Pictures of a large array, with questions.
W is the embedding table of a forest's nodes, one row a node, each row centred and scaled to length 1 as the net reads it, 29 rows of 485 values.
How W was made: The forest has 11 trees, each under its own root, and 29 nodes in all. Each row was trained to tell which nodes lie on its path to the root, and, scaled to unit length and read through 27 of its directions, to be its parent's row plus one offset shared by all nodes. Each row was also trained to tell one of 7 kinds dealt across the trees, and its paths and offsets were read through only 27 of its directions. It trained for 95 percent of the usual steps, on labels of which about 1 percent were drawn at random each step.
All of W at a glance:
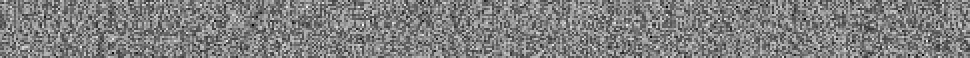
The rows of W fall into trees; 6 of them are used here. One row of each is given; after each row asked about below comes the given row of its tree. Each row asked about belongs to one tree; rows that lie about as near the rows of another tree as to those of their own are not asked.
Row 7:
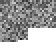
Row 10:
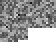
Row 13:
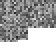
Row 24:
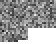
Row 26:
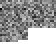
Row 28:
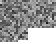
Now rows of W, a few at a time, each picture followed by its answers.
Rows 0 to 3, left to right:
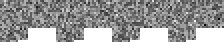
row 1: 24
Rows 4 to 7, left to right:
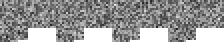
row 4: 26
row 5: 13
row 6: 13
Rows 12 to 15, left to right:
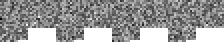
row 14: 26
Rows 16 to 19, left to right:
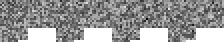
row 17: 7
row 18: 24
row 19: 26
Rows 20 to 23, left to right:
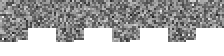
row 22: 10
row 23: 24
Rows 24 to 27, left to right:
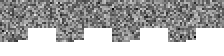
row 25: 28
